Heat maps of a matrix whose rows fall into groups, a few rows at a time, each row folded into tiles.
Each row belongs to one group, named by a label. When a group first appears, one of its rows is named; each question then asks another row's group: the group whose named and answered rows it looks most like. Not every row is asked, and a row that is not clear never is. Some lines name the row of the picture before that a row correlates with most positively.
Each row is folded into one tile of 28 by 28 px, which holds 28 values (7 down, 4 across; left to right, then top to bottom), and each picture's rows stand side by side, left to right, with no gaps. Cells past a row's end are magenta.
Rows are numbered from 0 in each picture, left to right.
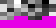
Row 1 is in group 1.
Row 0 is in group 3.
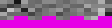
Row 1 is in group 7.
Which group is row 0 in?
1
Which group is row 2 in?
7
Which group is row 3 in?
3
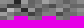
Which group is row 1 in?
7
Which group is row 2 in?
7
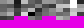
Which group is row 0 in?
1
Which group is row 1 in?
7
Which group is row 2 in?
3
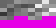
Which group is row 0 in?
7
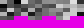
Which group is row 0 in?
1
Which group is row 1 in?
7
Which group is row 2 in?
3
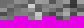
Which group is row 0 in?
7
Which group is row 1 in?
3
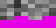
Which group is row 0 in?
1
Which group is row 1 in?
3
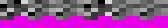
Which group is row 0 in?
1
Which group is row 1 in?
7
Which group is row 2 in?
7
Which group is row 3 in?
1
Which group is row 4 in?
7
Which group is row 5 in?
7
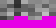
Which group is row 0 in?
1
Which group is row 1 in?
3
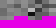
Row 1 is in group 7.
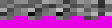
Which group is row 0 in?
7
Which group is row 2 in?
7
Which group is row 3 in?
1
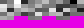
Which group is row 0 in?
3
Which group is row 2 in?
1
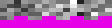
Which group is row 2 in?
3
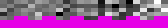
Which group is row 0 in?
7
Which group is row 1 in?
3
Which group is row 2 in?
7
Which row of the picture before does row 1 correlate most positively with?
3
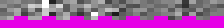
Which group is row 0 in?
3
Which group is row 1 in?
3
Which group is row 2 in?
3
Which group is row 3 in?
3
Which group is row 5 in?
7
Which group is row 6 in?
1
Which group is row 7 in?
7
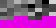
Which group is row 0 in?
7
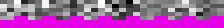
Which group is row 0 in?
3
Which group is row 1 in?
3
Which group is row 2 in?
1
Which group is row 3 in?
3
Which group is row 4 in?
1
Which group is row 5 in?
3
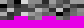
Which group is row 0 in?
1
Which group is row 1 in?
1
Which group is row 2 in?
7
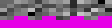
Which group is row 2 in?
1
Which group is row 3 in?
1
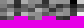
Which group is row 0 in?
1
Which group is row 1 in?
1
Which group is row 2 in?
1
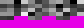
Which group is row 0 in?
1
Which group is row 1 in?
7
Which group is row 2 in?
1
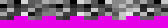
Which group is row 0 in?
1
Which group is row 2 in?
1
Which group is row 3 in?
1
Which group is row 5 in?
1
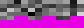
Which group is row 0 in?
1
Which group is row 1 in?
7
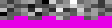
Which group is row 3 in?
1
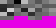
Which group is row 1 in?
7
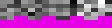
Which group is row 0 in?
1
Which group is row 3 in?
3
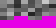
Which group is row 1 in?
7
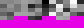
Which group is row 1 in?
1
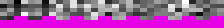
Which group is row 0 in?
1
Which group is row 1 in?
1
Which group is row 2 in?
3
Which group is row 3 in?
3
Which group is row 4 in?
3
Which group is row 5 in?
7
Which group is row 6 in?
3
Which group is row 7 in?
7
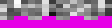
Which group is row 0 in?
3
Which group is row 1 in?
3
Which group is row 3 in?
3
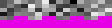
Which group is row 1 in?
3
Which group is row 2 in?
1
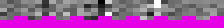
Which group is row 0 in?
7
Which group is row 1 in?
1
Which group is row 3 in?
1
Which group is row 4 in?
7
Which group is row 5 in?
3
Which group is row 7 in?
3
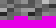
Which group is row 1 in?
7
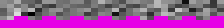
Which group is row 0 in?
3
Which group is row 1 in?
7
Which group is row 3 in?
7
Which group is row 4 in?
7
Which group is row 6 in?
1
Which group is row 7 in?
1
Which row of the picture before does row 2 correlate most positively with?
0
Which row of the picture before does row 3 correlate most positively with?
1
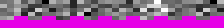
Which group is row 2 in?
1
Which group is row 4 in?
1
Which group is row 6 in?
7
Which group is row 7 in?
1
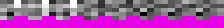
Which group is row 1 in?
3
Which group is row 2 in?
3
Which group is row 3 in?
1
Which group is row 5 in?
7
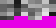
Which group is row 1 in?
3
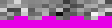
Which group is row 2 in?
7
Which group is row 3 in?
3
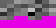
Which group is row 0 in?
7
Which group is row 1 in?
7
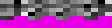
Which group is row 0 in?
1
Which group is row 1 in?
7
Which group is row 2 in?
7
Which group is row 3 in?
1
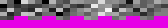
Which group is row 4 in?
1
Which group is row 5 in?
7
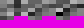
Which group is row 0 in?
1
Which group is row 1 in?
7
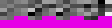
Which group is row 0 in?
7
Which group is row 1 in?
7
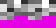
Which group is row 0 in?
3
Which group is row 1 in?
3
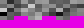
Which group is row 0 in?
7
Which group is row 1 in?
3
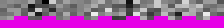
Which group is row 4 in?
1
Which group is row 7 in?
3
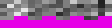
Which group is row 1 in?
7
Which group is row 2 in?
7
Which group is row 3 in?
1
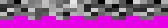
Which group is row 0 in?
1
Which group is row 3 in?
1
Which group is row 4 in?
1
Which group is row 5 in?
1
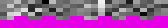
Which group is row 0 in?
3
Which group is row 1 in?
1
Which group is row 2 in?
7
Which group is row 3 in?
3
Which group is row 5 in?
7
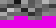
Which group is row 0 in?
1
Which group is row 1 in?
7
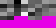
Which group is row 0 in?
1
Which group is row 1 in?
7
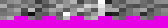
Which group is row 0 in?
3
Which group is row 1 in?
7
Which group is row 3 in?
3
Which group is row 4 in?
7
